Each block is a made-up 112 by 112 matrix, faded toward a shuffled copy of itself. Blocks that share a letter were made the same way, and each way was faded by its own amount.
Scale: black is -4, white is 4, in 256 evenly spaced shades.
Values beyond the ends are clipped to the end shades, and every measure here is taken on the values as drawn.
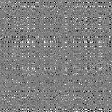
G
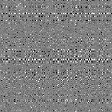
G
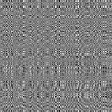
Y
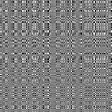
Y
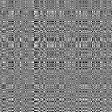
Y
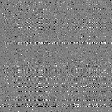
G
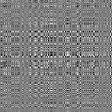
Y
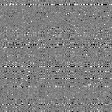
G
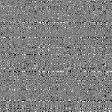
G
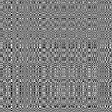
Y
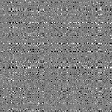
G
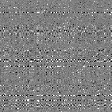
G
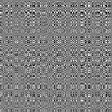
Y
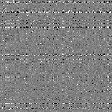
G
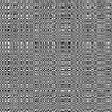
Y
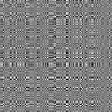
Y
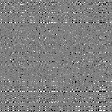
G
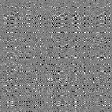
G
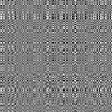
Y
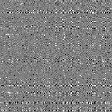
G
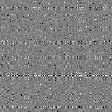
G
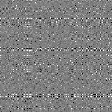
G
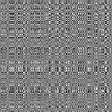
Y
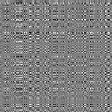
Y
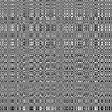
Y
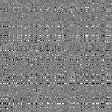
G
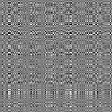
Y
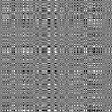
Y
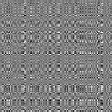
Y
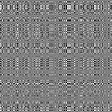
Y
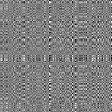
Y
